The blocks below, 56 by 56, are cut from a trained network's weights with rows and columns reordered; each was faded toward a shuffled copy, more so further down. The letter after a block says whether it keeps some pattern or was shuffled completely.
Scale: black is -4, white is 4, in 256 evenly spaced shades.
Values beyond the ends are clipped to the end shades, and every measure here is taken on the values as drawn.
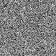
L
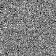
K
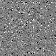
K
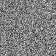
L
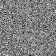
L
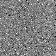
L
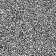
L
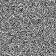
K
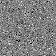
K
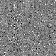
K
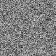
K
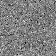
L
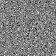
L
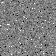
L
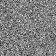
K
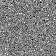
L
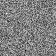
L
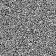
L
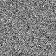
K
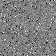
L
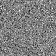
K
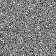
L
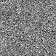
L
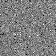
K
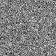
L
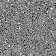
L
